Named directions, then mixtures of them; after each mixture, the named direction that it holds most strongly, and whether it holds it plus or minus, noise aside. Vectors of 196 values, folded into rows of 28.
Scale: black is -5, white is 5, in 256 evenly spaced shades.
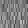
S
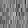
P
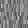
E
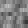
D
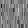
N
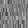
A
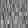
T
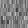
T, minus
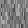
N, plus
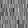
N, plus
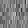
P, plus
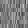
P, plus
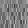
S, minus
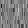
N, plus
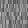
E, plus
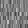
E, plus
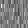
N, minus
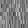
P, minus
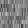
A, minus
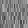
S, minus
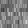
D, minus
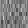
T, minus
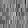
P, plus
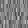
E, plus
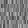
E, minus
